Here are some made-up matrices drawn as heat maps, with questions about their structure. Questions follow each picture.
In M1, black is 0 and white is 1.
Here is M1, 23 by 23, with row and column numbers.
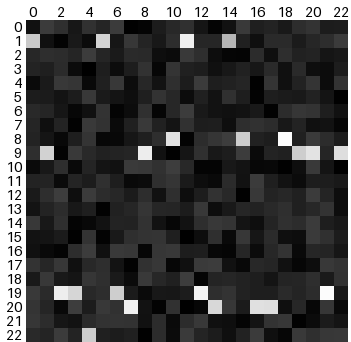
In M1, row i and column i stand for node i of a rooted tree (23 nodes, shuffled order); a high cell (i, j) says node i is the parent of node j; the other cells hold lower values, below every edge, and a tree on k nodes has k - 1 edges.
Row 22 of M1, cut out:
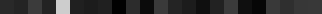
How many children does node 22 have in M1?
1
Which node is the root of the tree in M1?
9
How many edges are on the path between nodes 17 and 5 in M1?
4
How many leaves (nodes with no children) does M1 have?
17
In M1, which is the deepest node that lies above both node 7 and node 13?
20
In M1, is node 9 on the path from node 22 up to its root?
yes
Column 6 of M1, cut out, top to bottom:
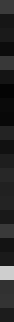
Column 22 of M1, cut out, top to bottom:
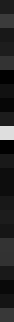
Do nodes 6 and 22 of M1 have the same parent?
no
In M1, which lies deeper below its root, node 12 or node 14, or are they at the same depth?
the same depth
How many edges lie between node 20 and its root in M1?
1
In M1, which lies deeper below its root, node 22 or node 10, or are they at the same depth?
node 10
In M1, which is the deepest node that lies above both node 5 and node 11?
1
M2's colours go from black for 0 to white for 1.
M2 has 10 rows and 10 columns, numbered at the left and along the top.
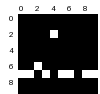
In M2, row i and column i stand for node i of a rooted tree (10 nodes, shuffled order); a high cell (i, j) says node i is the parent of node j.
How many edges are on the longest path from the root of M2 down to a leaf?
3
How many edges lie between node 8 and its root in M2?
1
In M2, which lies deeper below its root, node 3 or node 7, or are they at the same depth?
node 3
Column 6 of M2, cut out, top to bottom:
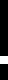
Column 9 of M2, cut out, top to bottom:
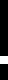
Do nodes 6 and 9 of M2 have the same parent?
yes
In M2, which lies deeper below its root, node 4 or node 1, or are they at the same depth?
node 4
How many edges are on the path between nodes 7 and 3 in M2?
1
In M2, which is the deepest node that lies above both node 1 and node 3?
7
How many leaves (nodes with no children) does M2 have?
7
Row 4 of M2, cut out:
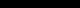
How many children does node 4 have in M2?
0
